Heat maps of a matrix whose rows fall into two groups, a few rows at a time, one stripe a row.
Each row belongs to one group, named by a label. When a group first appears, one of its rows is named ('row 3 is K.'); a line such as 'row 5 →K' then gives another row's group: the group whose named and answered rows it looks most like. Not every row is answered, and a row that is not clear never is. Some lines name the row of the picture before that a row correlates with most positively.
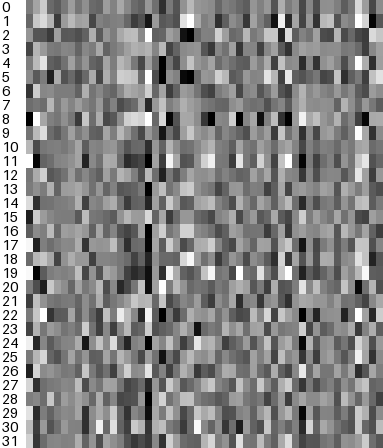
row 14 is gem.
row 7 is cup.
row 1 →cup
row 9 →cup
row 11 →gem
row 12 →cup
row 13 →cup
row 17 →gem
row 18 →cup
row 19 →gem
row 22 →cup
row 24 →gem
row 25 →cup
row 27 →gem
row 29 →gem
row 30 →gem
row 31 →gem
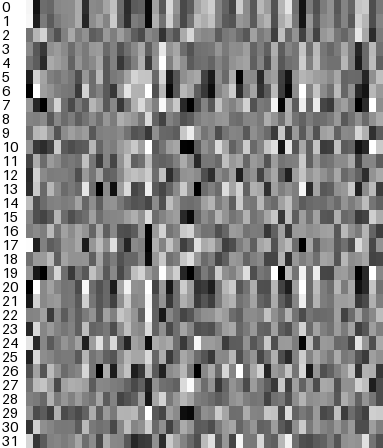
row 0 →gem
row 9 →cup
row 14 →gem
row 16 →cup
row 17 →gem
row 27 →cup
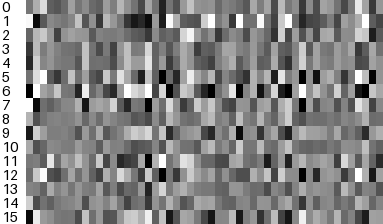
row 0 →cup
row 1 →gem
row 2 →cup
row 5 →cup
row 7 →gem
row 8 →gem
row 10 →gem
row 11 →cup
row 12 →cup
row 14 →gem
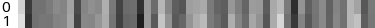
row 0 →gem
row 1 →gem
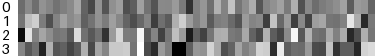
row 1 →cup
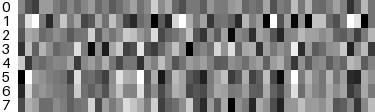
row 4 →gem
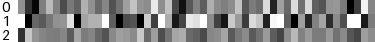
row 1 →gem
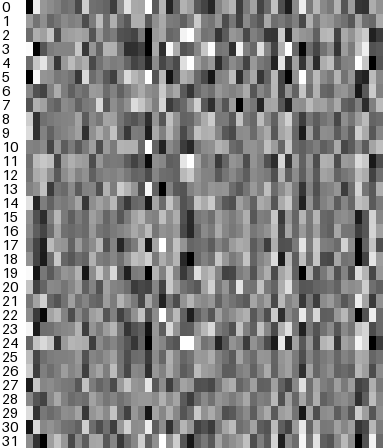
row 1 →gem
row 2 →cup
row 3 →gem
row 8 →gem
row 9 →gem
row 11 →cup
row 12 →cup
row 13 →cup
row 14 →gem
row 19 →gem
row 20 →gem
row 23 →gem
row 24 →cup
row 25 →gem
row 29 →gem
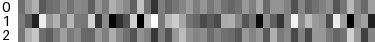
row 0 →cup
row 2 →cup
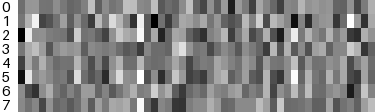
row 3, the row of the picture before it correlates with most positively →2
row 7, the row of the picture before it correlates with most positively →0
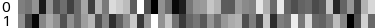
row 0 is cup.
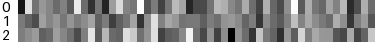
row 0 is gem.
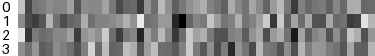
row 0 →gem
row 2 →gem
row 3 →gem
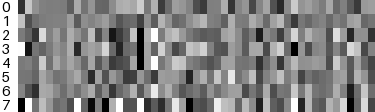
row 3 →gem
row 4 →cup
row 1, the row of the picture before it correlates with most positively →0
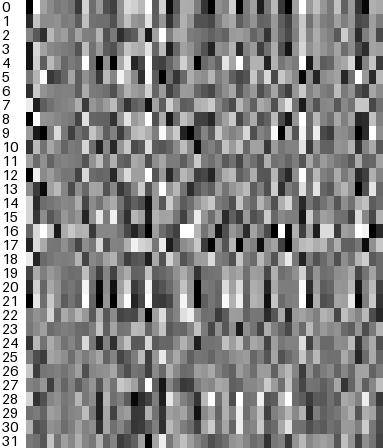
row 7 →gem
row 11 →gem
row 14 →gem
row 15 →gem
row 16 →cup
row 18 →gem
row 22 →cup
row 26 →gem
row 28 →gem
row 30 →gem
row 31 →cup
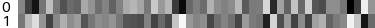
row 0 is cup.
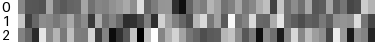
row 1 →gem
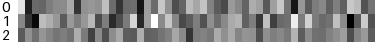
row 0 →gem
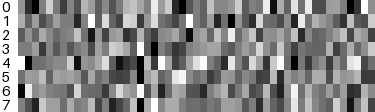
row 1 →gem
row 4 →gem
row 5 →cup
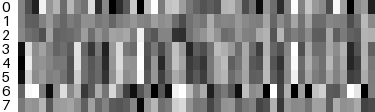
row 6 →cup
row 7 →cup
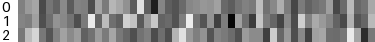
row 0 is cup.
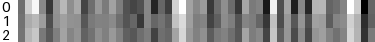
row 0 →cup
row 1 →cup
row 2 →cup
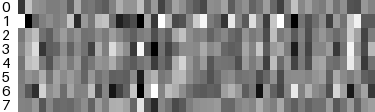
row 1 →gem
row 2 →cup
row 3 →cup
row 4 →cup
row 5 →cup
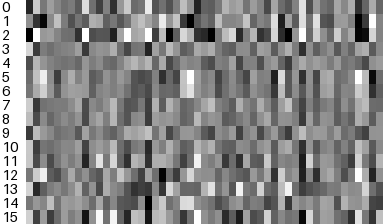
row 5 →cup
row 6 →cup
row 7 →gem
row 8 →gem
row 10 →gem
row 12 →cup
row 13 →gem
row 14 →cup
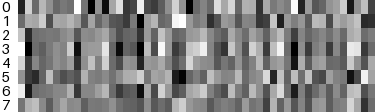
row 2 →gem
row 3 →gem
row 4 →gem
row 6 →gem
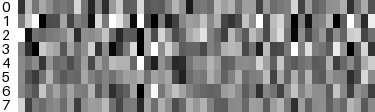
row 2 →gem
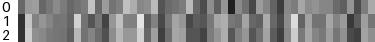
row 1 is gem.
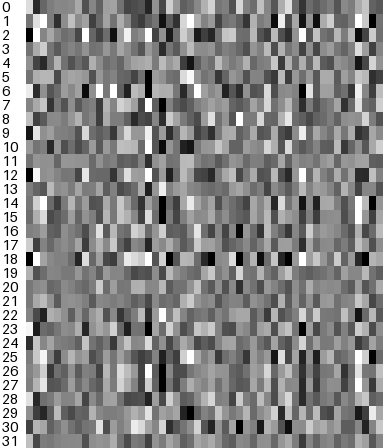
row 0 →gem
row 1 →cup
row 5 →cup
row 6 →gem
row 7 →cup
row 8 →gem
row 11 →cup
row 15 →cup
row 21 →cup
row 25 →cup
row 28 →gem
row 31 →gem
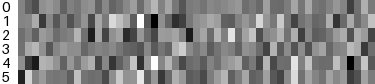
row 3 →cup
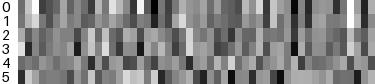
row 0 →cup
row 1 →cup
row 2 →gem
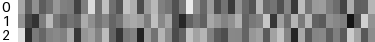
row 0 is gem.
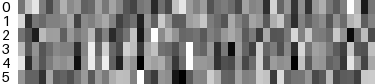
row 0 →cup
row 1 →gem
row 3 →gem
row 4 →gem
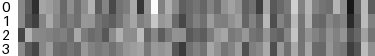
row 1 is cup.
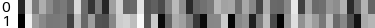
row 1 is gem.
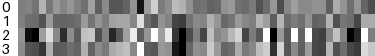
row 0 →cup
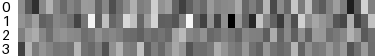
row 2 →cup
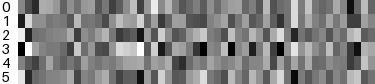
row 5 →gem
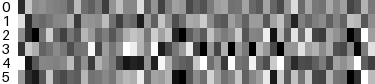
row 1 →gem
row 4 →gem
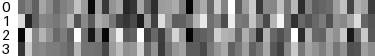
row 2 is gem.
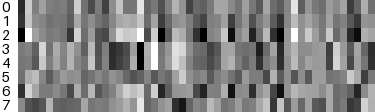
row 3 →cup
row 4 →cup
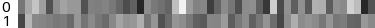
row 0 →cup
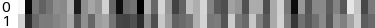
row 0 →gem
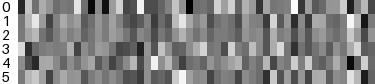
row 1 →cup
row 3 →gem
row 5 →cup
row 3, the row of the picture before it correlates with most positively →1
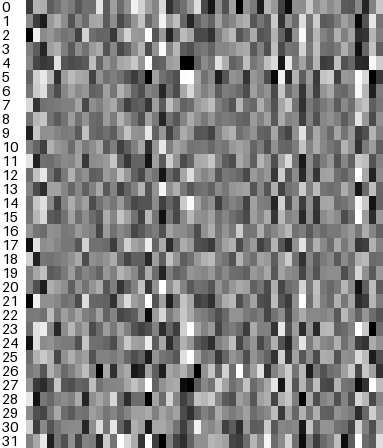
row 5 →cup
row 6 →cup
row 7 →gem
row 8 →cup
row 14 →cup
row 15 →cup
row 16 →gem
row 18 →gem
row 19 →cup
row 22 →cup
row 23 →cup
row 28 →gem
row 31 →cup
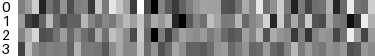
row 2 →cup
